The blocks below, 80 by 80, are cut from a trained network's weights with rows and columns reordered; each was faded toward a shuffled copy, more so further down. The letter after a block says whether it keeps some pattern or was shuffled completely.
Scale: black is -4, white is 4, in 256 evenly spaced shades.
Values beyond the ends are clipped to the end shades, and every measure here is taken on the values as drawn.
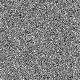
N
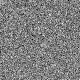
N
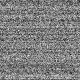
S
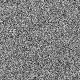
N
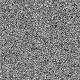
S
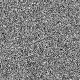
N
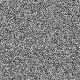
N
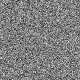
N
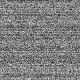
S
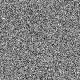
N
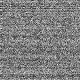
S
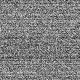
S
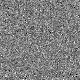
S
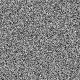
N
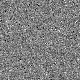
N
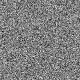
N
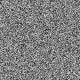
N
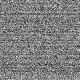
S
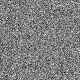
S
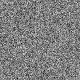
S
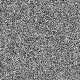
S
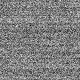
S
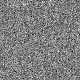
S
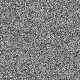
N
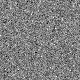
N
